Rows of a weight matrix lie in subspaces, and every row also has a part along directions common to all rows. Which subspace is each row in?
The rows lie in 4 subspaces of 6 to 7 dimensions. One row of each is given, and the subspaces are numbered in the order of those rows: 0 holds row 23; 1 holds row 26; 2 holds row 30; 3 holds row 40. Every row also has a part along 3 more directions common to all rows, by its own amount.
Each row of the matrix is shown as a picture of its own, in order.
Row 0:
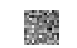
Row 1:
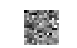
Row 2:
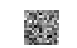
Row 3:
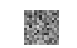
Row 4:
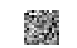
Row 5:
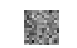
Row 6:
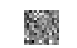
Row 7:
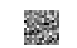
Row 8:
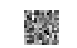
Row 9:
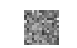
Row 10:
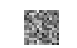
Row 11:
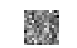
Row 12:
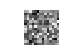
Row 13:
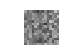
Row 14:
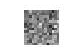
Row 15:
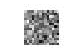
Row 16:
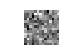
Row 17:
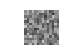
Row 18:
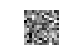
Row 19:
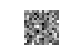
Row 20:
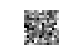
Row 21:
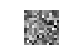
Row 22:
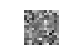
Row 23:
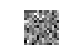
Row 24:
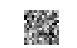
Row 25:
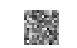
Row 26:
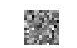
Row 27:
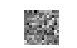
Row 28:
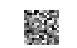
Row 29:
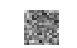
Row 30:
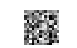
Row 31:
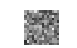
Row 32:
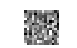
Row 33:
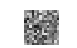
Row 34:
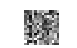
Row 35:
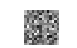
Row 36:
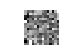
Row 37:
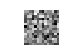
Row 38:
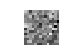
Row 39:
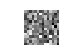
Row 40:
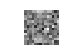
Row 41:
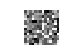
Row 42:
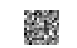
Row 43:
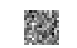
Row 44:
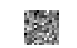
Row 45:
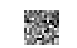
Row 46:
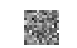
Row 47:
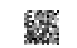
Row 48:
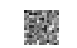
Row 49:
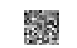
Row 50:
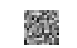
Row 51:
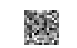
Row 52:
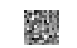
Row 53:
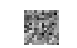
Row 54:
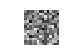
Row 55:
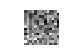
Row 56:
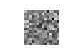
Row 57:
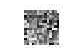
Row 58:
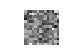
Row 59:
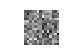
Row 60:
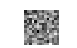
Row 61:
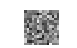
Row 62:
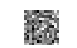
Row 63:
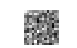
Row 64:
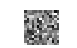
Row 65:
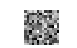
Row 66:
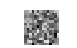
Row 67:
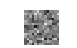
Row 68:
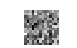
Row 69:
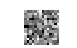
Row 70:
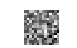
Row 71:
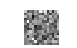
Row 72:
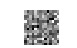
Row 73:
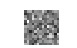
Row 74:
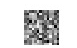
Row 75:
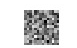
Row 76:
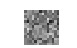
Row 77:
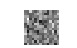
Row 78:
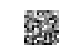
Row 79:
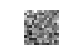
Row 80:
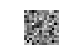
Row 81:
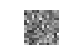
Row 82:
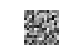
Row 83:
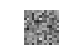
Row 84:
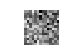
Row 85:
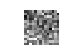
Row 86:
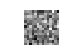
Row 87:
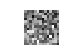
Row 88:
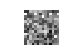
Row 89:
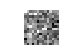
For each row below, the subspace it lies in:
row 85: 3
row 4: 1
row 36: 3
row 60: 3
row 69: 0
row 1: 1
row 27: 2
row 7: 1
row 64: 2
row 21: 0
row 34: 3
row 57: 3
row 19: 0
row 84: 2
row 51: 3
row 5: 0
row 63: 1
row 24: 2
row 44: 0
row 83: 3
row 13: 3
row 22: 1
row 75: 2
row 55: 3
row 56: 1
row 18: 2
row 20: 1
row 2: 3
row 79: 3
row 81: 0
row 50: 2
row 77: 0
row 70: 0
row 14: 1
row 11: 3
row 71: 2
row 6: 0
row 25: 0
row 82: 1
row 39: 3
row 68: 2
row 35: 3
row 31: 2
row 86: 3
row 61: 2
